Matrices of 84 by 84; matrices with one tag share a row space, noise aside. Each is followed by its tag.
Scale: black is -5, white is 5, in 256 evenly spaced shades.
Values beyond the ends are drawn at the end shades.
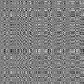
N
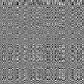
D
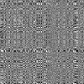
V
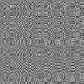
N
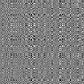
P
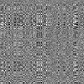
V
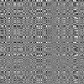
V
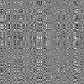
V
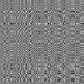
N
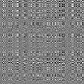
D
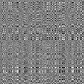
D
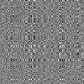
P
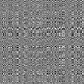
D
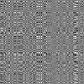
V
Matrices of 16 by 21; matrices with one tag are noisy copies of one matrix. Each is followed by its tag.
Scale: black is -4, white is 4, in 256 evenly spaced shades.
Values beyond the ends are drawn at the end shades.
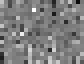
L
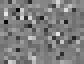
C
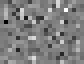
C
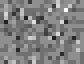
C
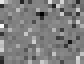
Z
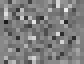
C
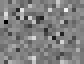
C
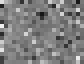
Z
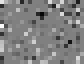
Z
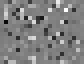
C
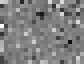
Z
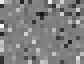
Z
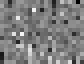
L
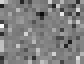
Z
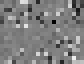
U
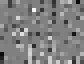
L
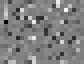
C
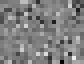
U
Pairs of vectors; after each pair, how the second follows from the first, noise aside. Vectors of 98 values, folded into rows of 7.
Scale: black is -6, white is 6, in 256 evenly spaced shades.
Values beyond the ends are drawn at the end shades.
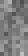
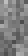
reversed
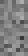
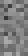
reversed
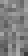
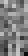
scaled up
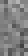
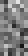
scaled up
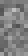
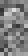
scaled up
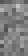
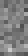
reversed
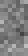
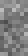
reversed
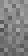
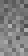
reversed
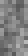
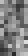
scaled up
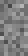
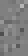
partly zeroed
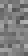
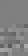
partly zeroed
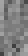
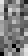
scaled up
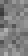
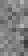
reversed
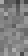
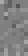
partly zeroed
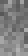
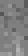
partly zeroed
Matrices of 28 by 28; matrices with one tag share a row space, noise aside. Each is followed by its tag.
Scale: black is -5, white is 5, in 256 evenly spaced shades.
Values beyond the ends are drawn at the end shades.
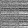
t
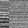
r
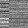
r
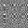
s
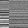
r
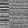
r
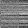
t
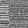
r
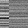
r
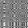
s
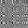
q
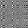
q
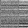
t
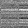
t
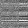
t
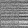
t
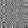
q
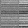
t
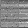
t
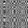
s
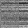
t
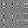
q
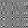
q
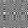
s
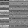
r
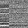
r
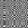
s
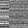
r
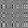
q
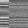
r
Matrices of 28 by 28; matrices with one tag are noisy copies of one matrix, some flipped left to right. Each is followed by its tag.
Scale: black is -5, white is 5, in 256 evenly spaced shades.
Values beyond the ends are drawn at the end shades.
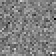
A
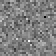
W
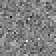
W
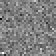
A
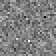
W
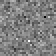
W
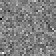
A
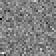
A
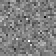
W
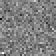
A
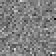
A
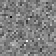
W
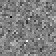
W
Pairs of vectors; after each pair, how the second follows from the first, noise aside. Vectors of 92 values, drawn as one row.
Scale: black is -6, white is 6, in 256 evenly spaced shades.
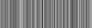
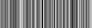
scaled up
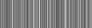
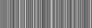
wrapped around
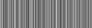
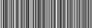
scaled up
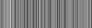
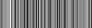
scaled up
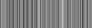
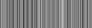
copied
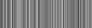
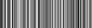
scaled up
